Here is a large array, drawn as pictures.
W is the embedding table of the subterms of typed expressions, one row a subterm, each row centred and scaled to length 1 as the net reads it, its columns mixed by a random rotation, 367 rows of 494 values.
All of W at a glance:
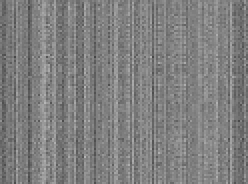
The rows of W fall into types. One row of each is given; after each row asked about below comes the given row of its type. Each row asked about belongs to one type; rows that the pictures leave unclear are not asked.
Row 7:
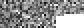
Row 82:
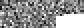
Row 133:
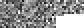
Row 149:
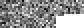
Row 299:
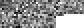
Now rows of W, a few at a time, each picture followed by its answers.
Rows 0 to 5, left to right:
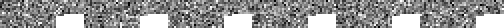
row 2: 82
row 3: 149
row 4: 7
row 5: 149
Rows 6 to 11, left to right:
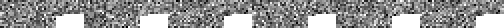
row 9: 82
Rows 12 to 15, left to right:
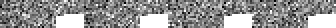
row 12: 7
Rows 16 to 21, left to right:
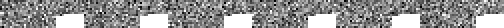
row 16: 82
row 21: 7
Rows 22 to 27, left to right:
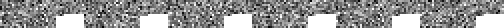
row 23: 299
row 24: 82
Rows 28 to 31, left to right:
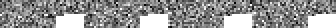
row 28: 149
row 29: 149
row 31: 82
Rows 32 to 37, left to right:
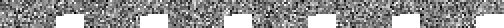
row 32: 299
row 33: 133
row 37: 7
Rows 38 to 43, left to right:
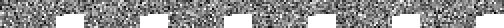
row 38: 82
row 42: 7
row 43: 299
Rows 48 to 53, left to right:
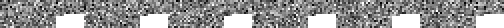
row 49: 82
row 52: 82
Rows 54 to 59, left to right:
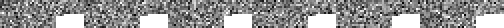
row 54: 82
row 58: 299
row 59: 7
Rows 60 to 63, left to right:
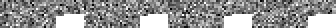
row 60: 149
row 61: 82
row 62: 299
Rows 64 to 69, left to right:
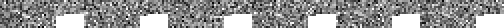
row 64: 7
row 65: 82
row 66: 133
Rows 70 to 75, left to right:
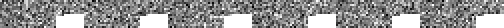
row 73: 7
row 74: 149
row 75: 133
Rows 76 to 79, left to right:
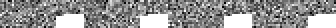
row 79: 299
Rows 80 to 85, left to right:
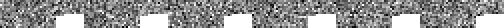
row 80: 133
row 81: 7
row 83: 299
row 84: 299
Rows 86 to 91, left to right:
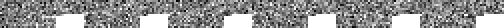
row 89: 82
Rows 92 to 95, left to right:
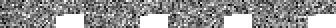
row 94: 149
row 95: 133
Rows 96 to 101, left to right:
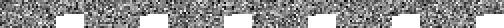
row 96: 149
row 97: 299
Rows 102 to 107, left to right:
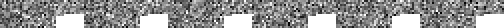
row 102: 7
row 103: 7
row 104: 133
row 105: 149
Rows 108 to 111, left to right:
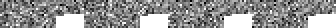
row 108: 149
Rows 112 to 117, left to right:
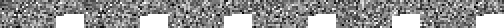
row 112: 299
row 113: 299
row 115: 299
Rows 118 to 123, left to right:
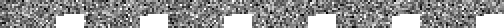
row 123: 82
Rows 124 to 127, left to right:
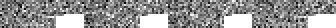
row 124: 299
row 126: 7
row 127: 133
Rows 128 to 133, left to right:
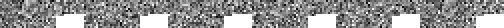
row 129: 149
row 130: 149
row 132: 149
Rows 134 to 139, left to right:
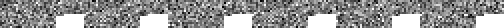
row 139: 149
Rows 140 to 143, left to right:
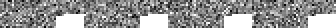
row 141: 149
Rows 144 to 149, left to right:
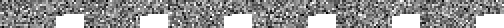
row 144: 299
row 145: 133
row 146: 82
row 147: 299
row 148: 7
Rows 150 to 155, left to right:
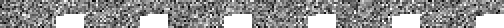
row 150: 7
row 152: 7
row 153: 133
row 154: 133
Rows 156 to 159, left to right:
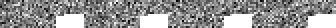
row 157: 82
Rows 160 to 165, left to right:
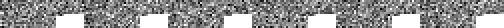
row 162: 149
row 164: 133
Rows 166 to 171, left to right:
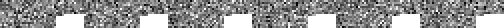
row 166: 299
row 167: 149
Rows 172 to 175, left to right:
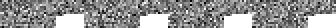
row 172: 299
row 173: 299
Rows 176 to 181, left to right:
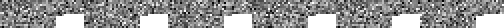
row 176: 299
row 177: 149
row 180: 299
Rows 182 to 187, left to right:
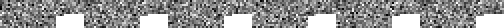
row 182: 82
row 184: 149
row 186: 299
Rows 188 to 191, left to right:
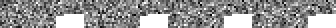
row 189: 299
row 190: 149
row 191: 149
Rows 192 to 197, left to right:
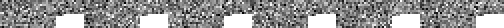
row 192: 299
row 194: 299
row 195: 82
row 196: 7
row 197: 299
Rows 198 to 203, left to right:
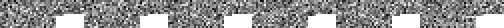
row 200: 149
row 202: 149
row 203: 133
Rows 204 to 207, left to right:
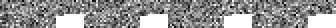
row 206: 133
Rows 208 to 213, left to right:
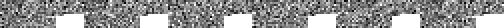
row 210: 82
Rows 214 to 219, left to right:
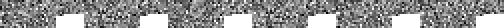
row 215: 299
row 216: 133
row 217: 299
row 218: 82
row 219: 82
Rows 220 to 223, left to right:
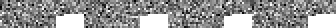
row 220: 82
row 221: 299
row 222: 299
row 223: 82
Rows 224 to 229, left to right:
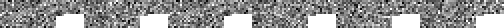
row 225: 82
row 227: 149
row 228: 299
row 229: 133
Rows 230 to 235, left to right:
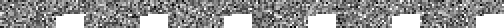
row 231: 149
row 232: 149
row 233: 7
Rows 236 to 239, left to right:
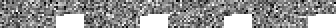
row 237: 7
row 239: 299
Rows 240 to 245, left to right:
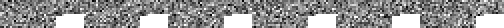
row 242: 149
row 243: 299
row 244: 149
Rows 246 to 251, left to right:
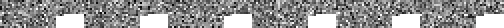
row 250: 82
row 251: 149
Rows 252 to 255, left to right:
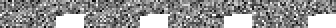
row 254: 149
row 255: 82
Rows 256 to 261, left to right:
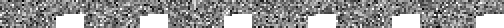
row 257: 149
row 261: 299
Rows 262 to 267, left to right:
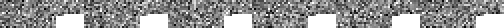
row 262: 133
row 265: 299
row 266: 299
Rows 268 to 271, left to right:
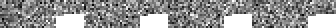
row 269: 82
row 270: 7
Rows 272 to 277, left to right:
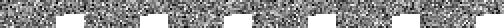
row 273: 82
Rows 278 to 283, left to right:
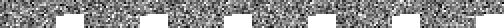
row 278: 149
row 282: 7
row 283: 299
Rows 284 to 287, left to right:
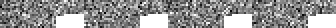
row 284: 7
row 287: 149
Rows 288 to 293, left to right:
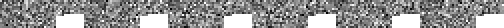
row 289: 133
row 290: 299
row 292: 149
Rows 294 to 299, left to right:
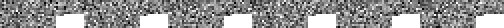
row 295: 82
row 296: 299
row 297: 82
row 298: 299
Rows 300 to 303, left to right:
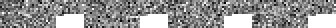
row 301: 133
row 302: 149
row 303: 149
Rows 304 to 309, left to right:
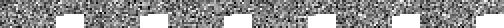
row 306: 299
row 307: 133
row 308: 7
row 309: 7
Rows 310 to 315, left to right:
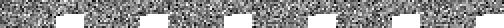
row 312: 82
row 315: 299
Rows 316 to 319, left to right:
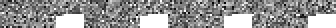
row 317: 133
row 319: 149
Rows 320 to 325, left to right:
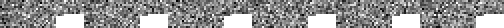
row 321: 149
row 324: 149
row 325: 299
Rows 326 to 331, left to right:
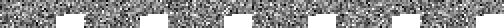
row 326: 149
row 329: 82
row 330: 149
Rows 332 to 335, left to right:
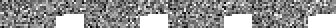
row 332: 299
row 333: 133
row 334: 299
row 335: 7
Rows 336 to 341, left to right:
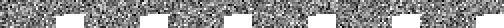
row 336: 149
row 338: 149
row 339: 149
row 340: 133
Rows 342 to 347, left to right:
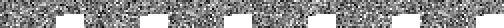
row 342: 149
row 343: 299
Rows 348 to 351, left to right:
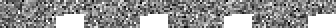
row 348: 133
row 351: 149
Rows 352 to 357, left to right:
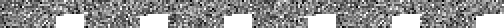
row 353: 82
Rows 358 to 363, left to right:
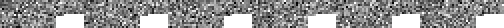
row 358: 299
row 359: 149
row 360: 299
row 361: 7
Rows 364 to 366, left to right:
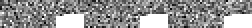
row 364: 82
